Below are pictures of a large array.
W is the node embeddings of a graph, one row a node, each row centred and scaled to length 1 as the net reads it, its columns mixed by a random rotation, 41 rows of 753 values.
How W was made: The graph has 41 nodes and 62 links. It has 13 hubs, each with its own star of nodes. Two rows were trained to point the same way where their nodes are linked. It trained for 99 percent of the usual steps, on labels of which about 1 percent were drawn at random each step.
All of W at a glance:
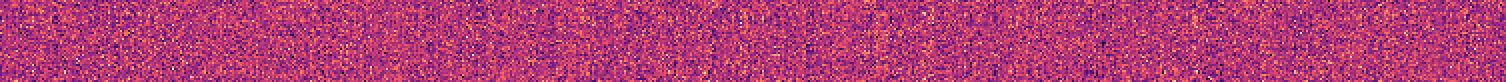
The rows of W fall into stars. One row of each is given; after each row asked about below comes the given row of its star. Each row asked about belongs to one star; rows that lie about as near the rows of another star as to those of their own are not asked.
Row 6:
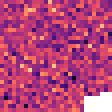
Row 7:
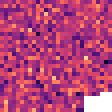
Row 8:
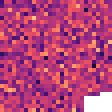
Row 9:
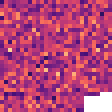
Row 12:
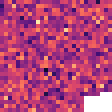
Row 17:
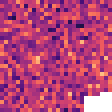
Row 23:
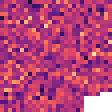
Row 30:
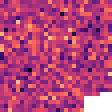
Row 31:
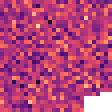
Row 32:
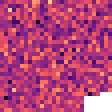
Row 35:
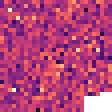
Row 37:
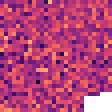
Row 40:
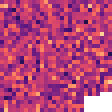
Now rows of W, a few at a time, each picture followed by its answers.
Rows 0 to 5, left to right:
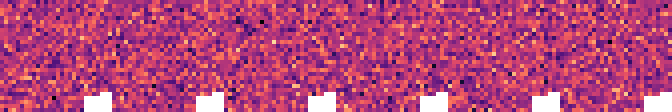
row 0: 9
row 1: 17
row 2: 32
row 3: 37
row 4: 8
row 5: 30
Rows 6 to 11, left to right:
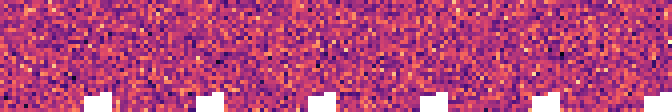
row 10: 35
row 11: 30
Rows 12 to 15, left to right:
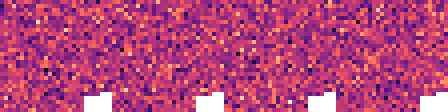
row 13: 35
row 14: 37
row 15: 17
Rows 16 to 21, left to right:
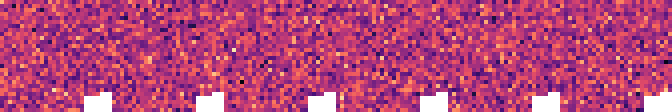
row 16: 6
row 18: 9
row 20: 37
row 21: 7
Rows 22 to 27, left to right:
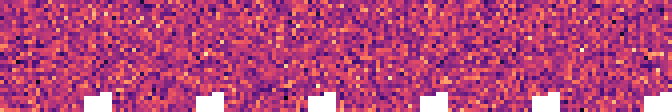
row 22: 31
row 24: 8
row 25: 40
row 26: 31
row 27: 23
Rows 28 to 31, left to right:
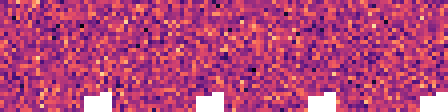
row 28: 32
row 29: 40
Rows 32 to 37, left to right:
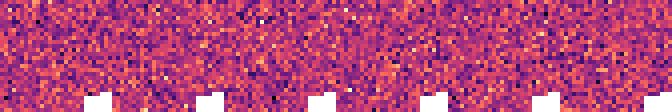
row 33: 12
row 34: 17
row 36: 35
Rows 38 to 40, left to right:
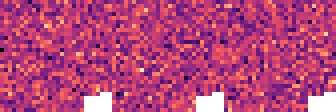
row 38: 23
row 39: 6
